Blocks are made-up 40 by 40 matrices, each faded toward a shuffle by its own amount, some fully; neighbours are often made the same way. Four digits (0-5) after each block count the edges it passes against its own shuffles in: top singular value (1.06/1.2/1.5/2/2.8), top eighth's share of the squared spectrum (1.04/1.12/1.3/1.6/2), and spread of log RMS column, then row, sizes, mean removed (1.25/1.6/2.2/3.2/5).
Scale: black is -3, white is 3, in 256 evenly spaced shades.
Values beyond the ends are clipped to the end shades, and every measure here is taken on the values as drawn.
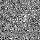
0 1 0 2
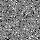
1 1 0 0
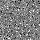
0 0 0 0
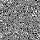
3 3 0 1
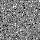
0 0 0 0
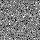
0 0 0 0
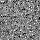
1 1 0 0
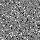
0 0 0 0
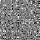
3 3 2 0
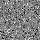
0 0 0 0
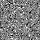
2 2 1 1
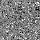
2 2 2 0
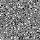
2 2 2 1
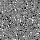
0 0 0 0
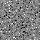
1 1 0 0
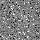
0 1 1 0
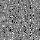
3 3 2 0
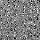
2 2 2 0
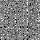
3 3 2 0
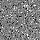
1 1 0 0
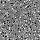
0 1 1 0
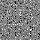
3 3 2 0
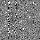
2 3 2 0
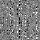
3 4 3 0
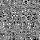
3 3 1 2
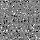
3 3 1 1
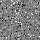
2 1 0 0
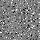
2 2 0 0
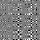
4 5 3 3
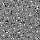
2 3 0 1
